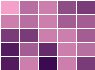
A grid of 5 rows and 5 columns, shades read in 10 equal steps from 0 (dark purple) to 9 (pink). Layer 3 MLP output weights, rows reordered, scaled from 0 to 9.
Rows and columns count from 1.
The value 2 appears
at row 4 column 3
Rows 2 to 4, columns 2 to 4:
6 7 5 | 3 7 7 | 5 2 7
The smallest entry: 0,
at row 5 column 3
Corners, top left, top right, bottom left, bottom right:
9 3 1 3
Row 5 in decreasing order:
7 7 3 1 0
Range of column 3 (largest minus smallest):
7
